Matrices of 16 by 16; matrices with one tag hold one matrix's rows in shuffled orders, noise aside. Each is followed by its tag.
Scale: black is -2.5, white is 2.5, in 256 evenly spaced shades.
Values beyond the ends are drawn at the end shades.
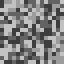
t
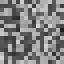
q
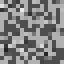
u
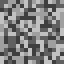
u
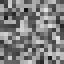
q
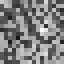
q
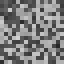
q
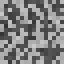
u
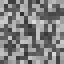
u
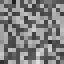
u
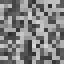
q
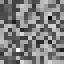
q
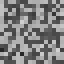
u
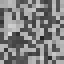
t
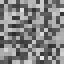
t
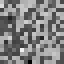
q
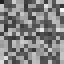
u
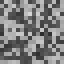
t
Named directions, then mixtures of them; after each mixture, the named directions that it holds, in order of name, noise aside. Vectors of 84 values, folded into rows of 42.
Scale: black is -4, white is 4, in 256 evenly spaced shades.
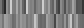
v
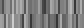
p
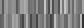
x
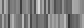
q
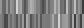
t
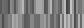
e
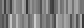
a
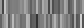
q, x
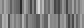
q, t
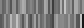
a, x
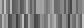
a, p, q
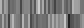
q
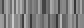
p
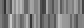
a, p, t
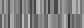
q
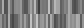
q, x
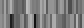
a, p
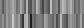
p, x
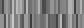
p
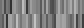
a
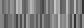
t
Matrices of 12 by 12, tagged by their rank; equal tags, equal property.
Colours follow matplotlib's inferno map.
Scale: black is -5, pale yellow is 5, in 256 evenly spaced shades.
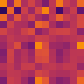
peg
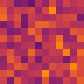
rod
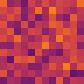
rod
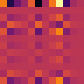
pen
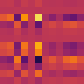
pen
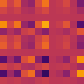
pen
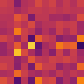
peg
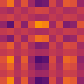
pen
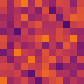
rod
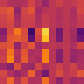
peg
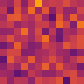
rod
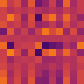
peg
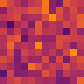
rod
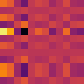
pen
